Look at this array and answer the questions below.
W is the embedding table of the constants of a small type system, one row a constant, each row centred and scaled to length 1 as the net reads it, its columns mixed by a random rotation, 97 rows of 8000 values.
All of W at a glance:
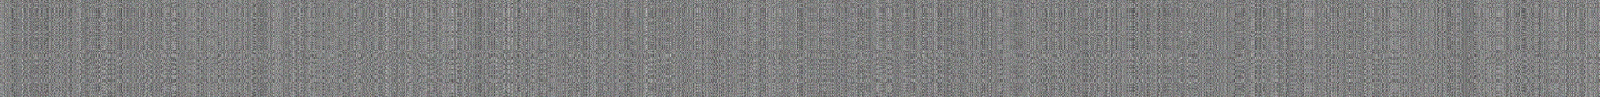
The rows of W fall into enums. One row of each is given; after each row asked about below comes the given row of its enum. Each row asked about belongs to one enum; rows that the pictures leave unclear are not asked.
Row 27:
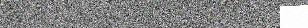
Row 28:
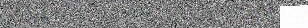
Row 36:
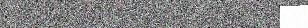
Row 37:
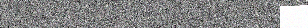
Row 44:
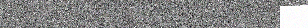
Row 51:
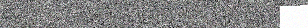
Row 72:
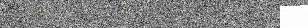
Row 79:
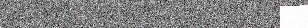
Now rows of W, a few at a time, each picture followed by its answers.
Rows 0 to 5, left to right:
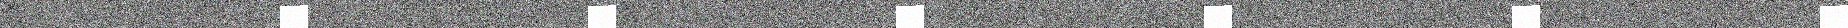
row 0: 72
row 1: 44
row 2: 27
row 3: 36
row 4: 37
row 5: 28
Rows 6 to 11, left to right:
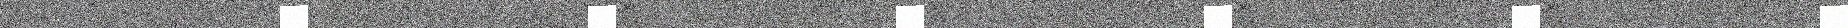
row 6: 28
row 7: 36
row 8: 72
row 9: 27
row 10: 72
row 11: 72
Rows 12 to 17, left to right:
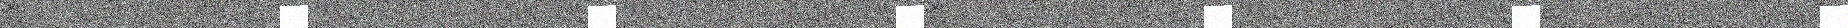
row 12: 72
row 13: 37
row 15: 72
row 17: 51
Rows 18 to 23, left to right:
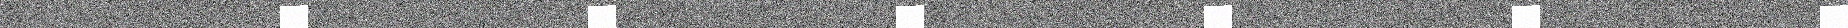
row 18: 27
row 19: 28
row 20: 79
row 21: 27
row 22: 37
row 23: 44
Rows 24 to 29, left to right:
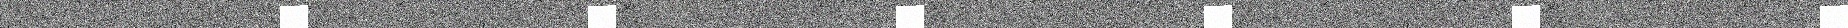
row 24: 37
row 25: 28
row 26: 72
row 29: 72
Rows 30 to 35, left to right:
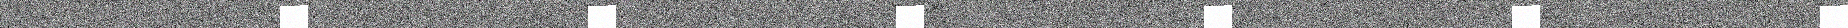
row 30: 37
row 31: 36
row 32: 36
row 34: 28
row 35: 51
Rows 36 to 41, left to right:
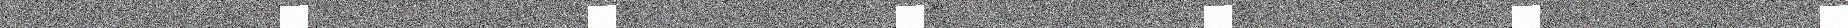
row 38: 27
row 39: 72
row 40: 27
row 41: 28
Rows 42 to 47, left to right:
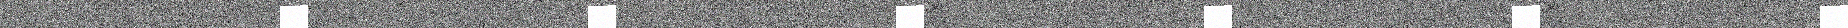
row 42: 44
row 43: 28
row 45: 72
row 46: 37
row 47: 72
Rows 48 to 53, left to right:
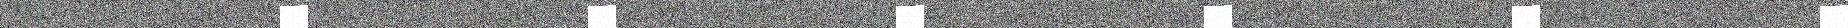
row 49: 37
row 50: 79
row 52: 79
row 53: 28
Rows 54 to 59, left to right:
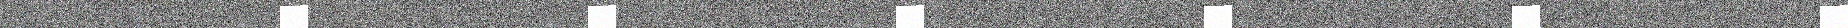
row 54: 44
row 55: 44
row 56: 44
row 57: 36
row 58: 36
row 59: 79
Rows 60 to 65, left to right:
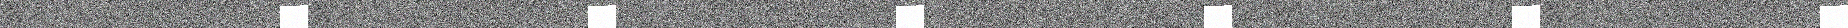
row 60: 27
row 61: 27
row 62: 44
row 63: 36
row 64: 79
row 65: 27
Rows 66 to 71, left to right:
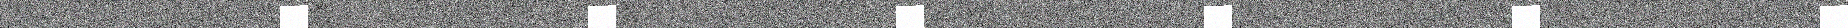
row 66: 37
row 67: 72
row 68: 27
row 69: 79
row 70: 37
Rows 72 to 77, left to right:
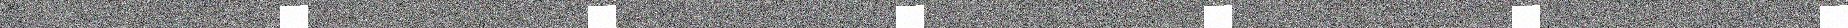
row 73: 28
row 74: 79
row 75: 44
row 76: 44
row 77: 37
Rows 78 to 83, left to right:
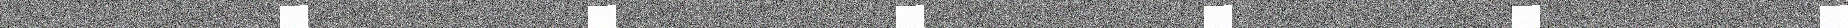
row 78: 37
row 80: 79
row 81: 79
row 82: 36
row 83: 37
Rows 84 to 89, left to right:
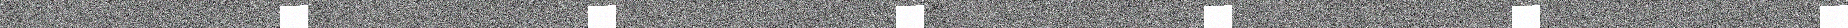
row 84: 27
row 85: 27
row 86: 37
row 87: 72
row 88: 44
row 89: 37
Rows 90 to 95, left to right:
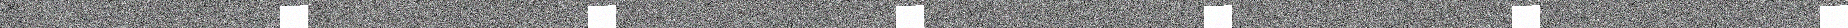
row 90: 72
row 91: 27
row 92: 28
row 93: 79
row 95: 28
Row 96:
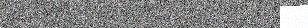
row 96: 79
